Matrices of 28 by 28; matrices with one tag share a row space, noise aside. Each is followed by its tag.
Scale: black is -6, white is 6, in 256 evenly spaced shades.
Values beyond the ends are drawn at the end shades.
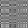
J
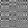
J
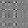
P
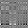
J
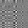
P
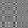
P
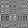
J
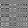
J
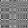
J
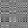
J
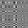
P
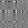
P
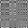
J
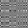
J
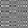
J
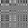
J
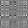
J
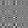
P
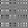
J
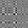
P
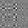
P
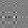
P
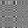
P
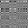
J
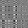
P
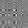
P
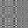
P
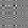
P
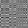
J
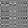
J
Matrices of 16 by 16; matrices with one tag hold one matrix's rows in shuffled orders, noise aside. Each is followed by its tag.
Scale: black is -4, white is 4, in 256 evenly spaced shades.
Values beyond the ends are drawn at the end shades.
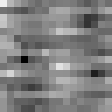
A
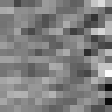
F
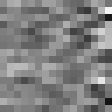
F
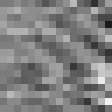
F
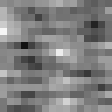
A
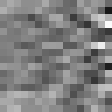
F
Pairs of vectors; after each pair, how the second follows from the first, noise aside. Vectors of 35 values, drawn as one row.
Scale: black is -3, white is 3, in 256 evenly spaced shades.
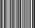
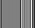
partly zeroed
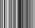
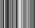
negated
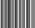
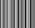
negated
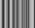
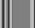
partly zeroed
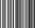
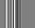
partly zeroed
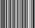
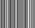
partly zeroed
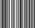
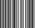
reversed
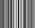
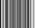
wrapped around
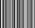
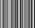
reversed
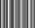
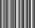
wrapped around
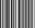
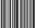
negated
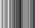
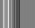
partly zeroed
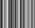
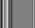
partly zeroed
